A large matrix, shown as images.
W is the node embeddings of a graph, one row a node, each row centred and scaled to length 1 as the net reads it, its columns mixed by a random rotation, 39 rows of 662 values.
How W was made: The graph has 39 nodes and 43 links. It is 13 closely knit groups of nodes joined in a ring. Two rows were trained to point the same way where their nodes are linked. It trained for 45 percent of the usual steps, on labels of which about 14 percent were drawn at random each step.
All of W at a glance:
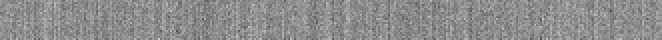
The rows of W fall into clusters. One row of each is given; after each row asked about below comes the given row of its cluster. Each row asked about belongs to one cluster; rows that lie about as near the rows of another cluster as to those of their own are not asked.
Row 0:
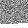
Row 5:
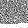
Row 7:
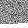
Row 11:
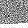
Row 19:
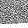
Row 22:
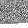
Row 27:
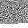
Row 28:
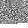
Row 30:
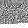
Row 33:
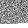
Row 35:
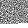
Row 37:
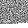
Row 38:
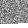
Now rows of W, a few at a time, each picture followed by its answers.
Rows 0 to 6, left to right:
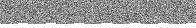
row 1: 22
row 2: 7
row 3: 11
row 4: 11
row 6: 5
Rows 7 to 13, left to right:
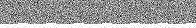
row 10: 30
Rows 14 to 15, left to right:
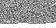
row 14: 37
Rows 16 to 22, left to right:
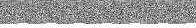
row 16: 35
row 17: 22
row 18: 19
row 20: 0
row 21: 38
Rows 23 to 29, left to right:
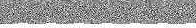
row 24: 7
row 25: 33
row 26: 28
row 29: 35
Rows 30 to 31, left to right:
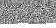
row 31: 33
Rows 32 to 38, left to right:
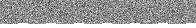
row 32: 27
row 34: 38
